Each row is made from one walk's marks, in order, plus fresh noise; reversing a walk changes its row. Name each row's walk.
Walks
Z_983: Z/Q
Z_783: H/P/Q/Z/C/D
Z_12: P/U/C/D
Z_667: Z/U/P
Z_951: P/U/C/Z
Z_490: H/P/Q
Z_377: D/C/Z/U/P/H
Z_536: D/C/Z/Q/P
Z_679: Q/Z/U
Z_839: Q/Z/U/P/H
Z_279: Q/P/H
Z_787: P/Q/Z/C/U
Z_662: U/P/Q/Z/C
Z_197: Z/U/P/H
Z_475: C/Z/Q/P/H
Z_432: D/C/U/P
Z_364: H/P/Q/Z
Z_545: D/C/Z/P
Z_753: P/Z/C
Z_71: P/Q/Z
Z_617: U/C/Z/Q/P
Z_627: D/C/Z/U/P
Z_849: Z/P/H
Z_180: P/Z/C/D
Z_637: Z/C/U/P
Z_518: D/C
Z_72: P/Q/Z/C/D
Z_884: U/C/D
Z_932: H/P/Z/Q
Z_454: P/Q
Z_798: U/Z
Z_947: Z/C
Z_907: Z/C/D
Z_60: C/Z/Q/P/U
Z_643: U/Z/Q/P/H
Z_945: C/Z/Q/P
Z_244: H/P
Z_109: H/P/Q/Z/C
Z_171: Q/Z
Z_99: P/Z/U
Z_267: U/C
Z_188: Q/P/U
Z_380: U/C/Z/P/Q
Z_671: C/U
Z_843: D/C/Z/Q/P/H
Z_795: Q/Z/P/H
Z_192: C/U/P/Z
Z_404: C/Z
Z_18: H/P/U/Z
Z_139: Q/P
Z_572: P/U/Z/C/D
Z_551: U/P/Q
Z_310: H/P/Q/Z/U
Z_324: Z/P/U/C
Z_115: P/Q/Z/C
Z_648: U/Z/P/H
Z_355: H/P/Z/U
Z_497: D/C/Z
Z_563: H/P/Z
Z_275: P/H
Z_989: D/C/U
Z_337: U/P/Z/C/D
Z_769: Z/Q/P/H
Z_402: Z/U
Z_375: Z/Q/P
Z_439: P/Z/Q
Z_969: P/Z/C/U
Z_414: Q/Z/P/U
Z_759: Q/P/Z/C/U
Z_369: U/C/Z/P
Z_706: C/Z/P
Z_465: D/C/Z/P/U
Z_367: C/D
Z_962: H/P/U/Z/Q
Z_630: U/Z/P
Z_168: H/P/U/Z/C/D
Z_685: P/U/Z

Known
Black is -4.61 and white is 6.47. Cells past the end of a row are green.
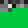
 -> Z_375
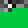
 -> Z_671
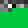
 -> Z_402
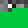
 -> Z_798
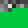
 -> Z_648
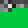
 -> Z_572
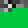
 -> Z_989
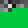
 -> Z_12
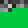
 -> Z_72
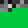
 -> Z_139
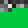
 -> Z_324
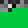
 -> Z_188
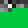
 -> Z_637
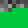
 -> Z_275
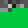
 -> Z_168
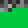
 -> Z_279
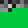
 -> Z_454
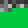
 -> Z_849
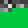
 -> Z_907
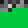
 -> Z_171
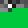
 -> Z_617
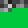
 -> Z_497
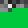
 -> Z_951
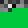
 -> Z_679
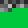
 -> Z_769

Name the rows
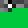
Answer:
Z_267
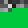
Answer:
Z_465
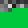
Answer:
Z_197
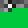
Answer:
Z_884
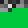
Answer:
Z_759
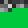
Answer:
Z_753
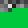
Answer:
Z_643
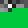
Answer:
Z_380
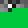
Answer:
Z_551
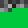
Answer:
Z_109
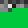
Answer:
Z_685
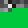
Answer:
Z_627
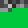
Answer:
Z_843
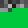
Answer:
Z_783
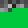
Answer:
Z_932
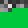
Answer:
Z_969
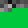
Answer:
Z_244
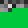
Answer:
Z_439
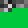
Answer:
Z_367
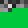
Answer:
Z_787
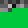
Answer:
Z_310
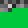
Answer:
Z_839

